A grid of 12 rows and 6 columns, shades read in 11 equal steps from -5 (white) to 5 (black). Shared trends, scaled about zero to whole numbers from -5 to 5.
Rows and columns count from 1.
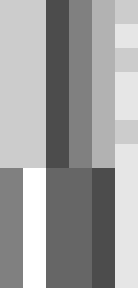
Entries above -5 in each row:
6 6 6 6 6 6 6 5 5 5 5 5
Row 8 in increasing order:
-5 -4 0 1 1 2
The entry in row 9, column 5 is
2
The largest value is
2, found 12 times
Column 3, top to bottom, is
2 2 2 2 2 2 2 1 1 1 1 1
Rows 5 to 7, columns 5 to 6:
-2 -4 / -2 -3 / -2 -4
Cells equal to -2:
7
